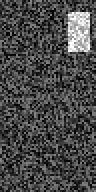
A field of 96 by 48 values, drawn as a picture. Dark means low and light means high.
Ninth with the highest average: top right. Mirror symmetry: none. Average level on the scale: 30%. Odd patch: higher, in the top right.
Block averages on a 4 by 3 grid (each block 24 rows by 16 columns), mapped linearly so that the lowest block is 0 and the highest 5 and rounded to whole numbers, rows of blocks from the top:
0 0 5 / 0 0 1 / 0 0 0 / 0 0 0
